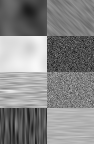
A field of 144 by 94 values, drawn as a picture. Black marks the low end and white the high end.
It is made of 4 by 2 panels. Panel 1,1: low, smooth. Panel 1,2: middling, slanting down to the right, faint in contrast. Panel 2,1: very high, smooth, faint in contrast. Panel 2,2: low, fine-grained. Panel 3,1: high, streaked across. Panel 3,2: middling, fine-grained. Panel 4,1: low, streaked downward. Panel 4,2: high, streaked across, faint in contrast.
